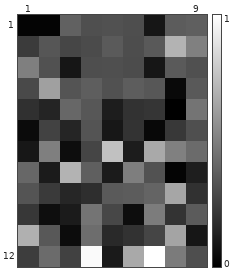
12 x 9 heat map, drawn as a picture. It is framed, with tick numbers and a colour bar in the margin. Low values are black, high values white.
Calmest part: top middle. Average level on the scale: 30%. Odd patch: calmer, in the top middle. Ninth with the highest average: bottom right.
